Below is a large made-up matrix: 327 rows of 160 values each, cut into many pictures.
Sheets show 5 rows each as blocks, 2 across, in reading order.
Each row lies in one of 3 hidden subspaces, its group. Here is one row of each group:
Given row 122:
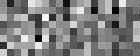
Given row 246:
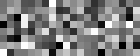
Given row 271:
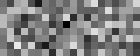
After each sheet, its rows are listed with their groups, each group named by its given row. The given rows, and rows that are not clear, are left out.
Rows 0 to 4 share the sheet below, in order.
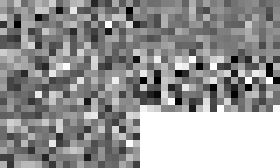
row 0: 246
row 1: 246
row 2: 122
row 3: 246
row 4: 271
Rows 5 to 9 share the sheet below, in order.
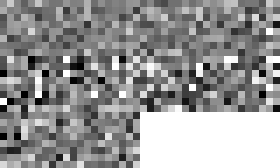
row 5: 271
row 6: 271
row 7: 122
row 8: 271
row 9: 246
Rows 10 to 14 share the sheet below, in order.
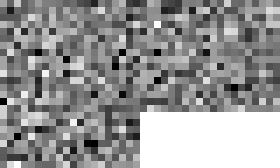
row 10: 271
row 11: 246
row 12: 122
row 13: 246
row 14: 246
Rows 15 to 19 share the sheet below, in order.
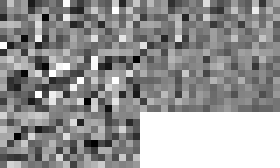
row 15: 122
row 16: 122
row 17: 122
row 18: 122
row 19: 246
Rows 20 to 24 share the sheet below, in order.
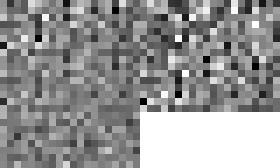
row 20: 122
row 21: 122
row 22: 122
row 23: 122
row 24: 246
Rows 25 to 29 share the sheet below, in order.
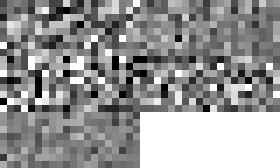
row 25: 122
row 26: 122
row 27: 122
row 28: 246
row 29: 122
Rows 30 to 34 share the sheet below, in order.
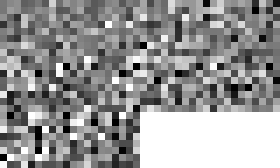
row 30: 246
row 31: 122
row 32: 271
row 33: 246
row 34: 122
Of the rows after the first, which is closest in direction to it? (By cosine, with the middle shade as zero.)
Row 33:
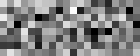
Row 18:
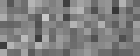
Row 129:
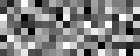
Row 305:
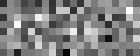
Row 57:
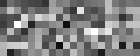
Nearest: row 18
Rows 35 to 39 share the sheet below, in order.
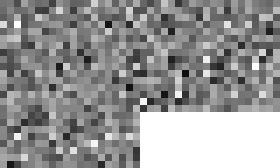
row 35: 246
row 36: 271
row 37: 271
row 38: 122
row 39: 246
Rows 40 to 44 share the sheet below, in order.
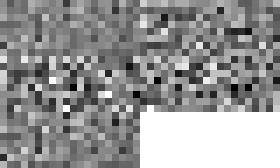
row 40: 122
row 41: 246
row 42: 246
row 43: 246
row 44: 122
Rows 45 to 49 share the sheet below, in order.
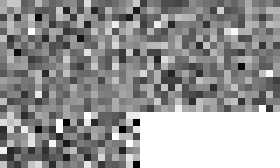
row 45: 271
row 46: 246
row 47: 122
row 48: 271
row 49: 271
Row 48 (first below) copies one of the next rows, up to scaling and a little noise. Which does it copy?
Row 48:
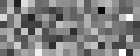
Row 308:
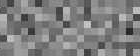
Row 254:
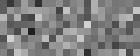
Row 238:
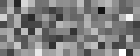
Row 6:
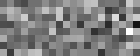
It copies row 238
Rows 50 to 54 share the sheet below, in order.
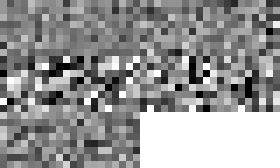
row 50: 122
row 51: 271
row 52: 122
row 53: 246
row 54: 246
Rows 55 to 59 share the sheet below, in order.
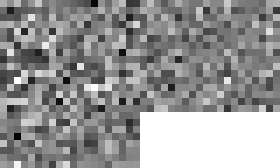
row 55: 271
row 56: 271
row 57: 246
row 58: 271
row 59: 246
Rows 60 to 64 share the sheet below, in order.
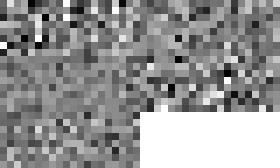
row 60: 122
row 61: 122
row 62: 271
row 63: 271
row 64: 271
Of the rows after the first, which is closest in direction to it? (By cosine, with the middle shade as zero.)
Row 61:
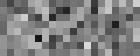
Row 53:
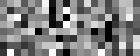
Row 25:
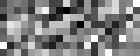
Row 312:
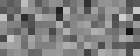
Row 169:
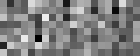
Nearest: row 25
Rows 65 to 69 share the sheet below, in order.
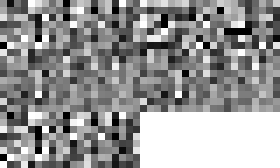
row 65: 122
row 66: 246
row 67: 122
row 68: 122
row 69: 122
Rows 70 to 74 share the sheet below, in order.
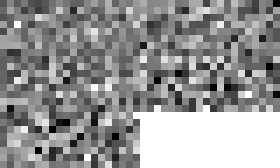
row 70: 246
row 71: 122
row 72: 246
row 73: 246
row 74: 122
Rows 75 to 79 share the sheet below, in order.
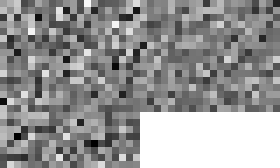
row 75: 271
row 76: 122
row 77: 122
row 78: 271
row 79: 246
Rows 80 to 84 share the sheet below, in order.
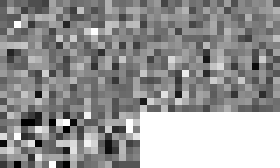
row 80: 246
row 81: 246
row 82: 122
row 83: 122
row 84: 246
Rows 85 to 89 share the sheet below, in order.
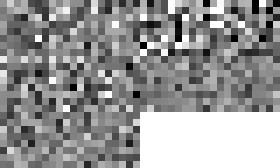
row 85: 122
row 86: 122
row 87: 246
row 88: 246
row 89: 271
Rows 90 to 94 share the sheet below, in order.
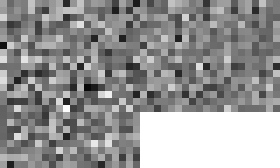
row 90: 122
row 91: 122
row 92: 246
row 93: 271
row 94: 246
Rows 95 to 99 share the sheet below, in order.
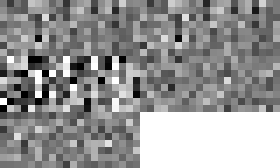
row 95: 122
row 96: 122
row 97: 122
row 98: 271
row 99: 246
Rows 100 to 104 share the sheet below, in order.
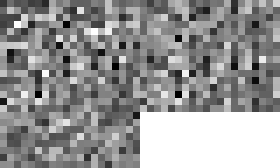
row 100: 246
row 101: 122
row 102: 122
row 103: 122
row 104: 122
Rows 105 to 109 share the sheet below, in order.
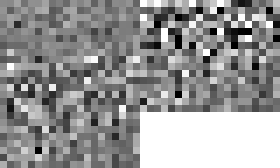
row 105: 246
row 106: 246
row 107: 271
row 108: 122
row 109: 122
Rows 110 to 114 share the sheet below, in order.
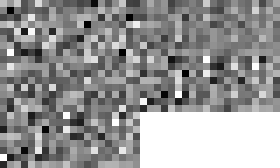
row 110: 271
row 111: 122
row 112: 271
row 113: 122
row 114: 122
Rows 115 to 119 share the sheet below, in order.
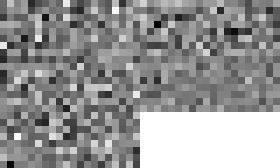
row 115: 122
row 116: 246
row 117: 246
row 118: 246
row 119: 246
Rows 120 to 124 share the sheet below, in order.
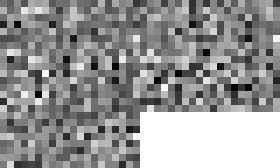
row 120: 246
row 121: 246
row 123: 246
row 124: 271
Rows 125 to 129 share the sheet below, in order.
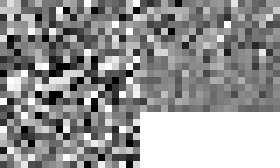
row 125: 271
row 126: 271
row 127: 122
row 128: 122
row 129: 271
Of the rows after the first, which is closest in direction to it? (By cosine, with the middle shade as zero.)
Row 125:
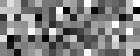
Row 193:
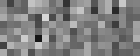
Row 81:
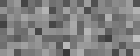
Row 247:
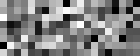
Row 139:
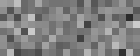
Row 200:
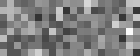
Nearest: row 200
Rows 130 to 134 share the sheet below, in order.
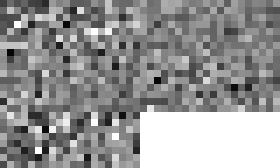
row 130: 246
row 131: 246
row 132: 122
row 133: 246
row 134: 122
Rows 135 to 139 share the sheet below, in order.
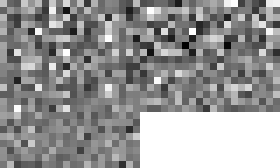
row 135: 246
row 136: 271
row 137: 246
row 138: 246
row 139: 271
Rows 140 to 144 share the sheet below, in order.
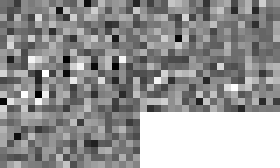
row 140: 271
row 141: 122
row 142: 122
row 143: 246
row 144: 246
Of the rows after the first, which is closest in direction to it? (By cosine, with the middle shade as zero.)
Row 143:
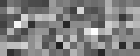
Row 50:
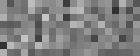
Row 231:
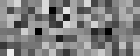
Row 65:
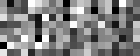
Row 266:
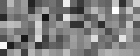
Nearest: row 266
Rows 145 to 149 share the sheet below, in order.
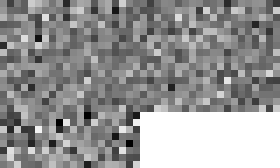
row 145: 122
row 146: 271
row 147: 271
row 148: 271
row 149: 271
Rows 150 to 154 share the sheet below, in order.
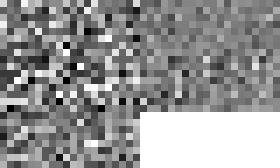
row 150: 246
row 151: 271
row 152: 246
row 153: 122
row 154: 246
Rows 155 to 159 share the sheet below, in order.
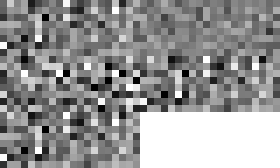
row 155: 122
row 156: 271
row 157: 271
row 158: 122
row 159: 122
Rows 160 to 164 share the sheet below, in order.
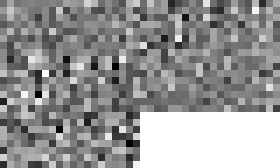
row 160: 271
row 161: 122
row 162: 122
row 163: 271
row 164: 271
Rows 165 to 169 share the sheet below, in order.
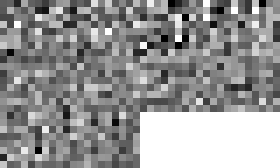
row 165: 246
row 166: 122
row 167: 246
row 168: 246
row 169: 122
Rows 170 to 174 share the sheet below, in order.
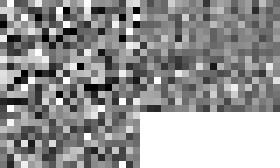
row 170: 271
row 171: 122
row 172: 246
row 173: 246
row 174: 271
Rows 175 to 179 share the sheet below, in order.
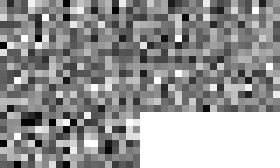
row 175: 122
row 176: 122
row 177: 246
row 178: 246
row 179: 246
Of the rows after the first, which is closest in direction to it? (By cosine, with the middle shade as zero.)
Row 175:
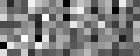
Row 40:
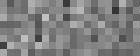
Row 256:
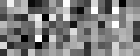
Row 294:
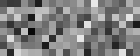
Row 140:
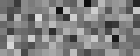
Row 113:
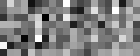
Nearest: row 40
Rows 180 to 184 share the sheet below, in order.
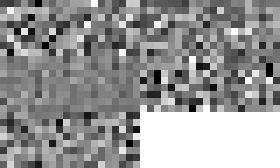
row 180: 271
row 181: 246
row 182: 122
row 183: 246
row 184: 271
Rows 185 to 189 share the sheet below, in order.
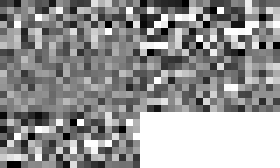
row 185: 246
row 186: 246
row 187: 271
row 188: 246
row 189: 246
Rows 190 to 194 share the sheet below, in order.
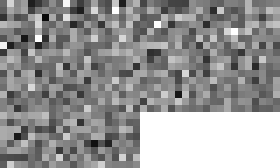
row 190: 122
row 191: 246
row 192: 271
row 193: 122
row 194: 246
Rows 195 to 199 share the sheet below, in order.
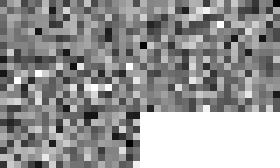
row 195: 246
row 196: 122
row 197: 246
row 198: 246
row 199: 271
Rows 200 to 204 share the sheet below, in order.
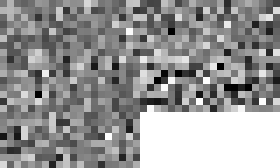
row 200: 271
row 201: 271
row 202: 122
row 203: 246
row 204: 246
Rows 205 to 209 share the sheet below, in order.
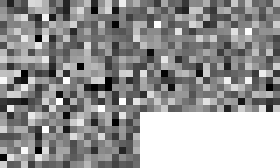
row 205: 122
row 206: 246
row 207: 246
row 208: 271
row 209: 122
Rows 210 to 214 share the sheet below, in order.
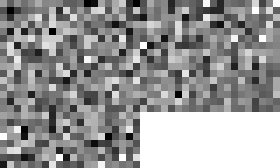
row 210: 271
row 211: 122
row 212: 271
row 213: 122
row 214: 246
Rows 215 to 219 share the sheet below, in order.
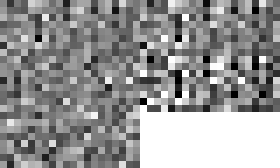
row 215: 122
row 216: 122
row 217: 246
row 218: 122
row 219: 271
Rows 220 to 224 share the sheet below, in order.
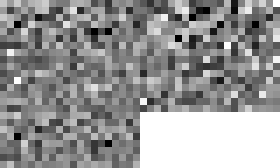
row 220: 246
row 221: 122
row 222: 246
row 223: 122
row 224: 246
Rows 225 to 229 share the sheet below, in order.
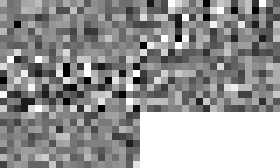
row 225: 246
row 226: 122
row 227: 271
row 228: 246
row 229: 271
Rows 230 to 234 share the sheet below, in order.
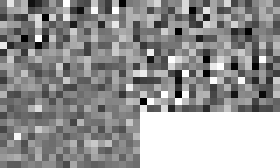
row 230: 122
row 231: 246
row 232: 271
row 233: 122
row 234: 246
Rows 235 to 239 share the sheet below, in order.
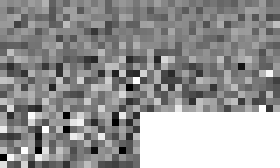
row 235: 246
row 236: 271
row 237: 271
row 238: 271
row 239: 122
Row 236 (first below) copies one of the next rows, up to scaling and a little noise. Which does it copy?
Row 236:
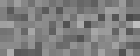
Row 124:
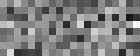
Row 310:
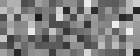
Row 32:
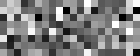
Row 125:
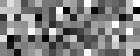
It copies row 124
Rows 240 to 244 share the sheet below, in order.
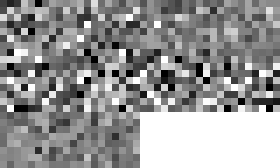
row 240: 271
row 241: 246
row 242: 271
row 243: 271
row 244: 122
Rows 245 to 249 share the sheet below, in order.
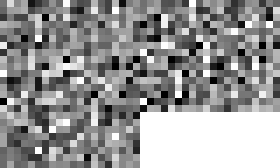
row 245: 122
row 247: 122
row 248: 122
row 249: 122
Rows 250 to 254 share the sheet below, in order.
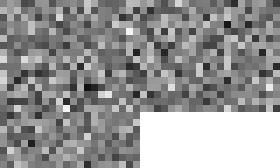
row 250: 271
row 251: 271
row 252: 246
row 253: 271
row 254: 271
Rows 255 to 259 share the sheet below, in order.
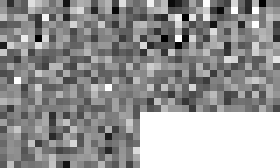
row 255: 122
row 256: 122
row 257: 246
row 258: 271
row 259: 246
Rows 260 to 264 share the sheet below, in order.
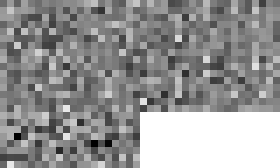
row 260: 271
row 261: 122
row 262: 246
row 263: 122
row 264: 246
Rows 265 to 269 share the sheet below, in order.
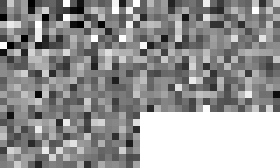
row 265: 122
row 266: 122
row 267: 122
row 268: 246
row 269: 271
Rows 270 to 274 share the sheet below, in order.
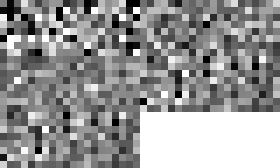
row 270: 271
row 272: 246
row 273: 122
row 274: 122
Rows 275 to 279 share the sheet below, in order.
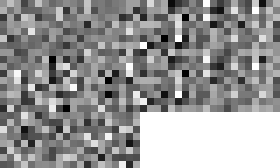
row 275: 271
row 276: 122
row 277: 246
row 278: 122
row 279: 271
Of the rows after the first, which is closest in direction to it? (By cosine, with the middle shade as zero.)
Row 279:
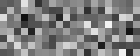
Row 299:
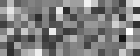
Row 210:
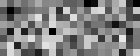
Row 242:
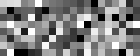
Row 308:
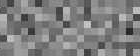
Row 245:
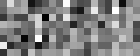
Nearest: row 308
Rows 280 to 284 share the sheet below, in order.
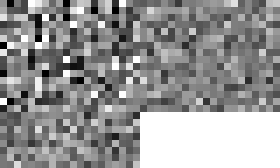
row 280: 122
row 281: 271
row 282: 122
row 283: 246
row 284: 271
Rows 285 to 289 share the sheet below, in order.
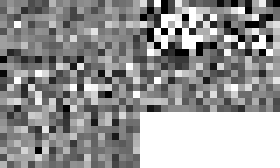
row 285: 246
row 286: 271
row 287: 246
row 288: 246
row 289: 122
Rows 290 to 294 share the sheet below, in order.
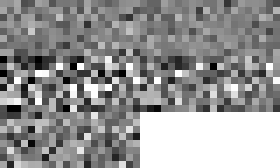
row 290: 271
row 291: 271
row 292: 246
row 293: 246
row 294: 271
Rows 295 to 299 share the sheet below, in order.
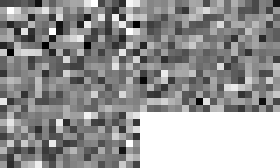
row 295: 271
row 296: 122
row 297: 122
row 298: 246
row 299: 271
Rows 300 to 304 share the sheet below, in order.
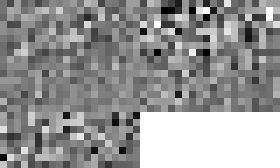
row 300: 271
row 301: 246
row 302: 122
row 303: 122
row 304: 122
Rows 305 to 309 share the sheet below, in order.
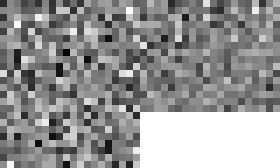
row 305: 246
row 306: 122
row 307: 271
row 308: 271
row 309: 246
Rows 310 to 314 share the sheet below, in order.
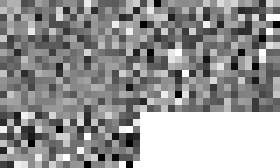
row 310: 271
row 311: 271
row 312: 271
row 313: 122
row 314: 271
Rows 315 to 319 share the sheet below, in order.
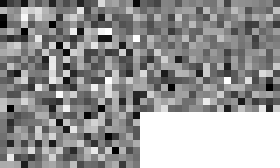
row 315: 246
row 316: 271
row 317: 246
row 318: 271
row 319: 271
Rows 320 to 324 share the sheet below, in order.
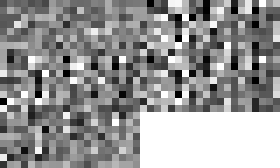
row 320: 246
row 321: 122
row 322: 122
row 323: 122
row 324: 122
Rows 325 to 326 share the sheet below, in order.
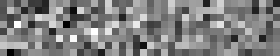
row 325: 246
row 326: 122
